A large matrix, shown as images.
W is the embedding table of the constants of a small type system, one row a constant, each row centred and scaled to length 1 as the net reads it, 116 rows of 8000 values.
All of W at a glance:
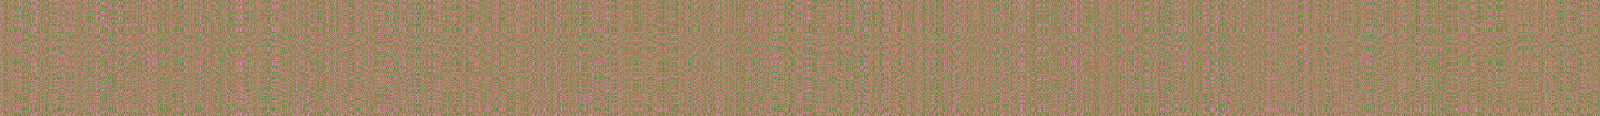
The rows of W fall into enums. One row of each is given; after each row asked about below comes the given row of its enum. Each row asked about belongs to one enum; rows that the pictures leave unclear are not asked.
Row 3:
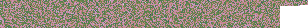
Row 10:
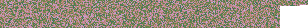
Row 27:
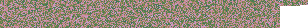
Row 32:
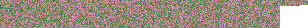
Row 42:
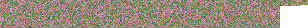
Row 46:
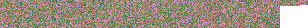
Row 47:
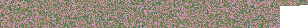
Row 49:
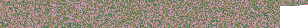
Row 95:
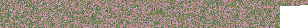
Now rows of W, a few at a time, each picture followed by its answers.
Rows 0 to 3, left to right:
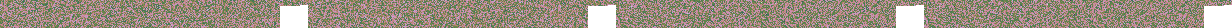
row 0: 27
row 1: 10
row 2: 3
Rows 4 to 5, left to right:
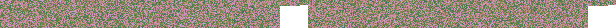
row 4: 47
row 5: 27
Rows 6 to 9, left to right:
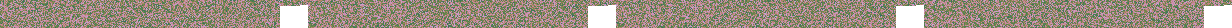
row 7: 49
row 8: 49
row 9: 47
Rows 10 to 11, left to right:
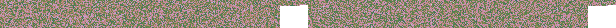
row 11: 3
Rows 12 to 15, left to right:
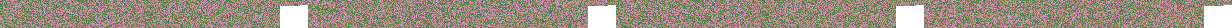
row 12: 3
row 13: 47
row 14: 3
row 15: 10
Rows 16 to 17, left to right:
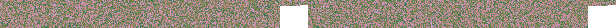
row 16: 49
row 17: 3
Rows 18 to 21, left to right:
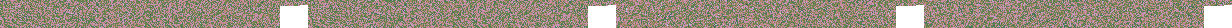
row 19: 3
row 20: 42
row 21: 49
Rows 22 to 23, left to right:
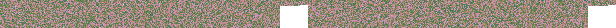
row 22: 3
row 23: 27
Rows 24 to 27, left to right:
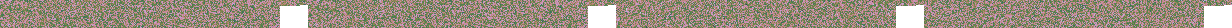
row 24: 47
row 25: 47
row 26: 42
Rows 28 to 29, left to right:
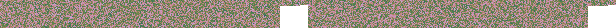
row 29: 27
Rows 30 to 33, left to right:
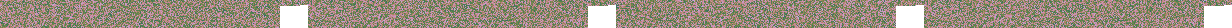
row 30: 49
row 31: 27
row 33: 27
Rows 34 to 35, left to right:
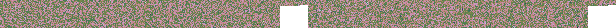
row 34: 3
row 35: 95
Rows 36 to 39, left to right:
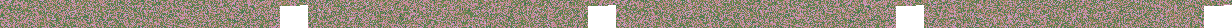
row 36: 47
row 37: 95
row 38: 47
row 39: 10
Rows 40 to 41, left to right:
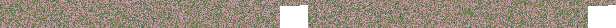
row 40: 32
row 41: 95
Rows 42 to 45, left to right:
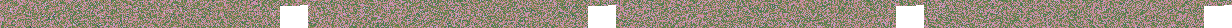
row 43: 49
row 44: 27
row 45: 3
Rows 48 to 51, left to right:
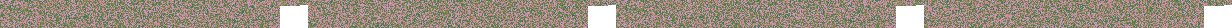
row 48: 47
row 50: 47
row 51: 27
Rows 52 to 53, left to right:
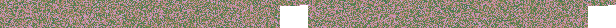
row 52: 10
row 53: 27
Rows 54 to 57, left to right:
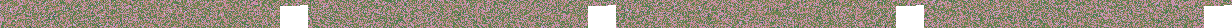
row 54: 42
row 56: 95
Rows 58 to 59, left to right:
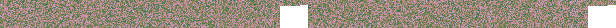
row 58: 27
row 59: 32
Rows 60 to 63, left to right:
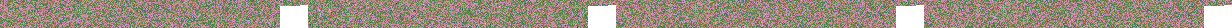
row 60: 27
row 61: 95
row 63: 49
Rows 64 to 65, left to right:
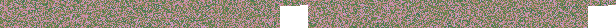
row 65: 49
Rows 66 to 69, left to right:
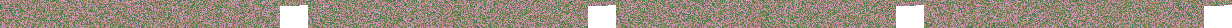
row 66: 32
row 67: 3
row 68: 3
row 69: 49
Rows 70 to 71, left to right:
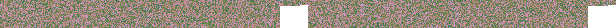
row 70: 27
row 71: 49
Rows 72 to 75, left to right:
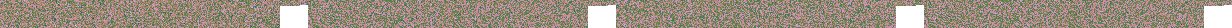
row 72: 46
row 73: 3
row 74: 47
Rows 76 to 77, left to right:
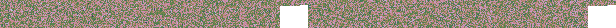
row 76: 95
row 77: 32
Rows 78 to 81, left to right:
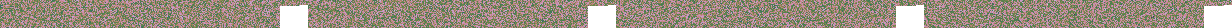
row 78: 32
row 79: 47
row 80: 27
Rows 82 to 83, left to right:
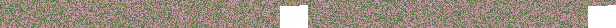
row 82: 32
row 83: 3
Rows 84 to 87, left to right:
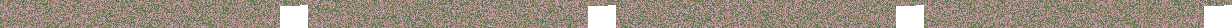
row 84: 27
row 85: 47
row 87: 27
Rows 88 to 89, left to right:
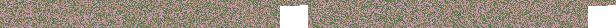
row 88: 10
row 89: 3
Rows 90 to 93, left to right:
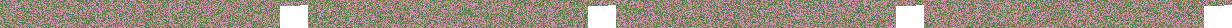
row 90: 3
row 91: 95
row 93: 49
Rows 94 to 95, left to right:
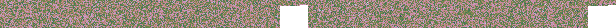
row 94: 10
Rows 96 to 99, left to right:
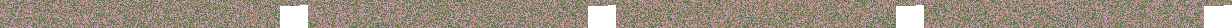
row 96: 10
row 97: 49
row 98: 46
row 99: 32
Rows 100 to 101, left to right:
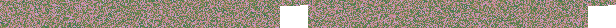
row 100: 49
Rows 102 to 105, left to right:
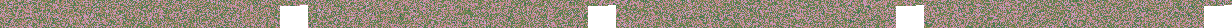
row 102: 10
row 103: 95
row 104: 47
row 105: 49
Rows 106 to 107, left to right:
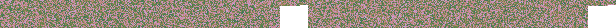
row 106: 47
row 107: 10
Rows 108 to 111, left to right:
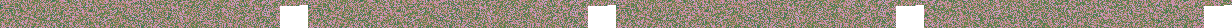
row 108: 32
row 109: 32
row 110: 32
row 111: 47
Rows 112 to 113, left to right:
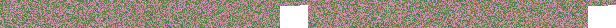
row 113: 49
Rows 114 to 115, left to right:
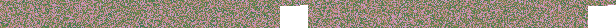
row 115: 10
